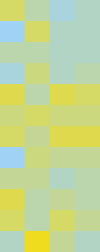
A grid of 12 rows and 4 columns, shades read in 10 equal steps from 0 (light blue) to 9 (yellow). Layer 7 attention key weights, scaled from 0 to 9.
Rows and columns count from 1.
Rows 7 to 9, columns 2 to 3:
4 7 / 5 4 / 4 2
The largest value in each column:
7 9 7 7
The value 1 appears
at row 1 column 3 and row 4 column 1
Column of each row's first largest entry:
1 2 1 2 1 2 3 2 1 1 1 2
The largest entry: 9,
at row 12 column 2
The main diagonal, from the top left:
6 6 2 3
